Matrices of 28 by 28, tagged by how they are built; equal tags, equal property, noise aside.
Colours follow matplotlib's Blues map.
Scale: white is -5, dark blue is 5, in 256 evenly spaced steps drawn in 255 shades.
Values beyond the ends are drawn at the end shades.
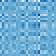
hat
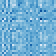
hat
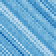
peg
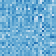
hat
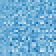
hat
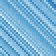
peg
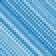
peg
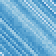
peg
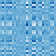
hat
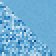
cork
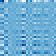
hat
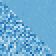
cork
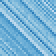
peg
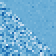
cork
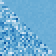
cork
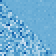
cork
